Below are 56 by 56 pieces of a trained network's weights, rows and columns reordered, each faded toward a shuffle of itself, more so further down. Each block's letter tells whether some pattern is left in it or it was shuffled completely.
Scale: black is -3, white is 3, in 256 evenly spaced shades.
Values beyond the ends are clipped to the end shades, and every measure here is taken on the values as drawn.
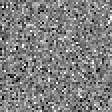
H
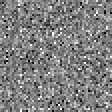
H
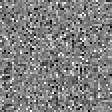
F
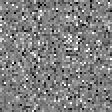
F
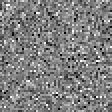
F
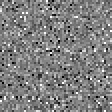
F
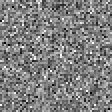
H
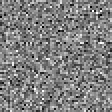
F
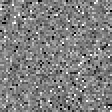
H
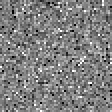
H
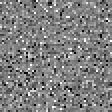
F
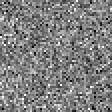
H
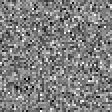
H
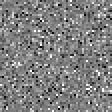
F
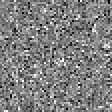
F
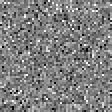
H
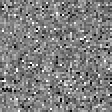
F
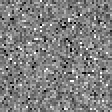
H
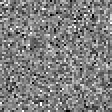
F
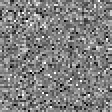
F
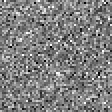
H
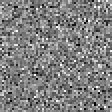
F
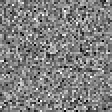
F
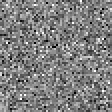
H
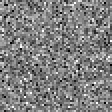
H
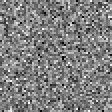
H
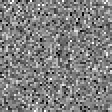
H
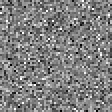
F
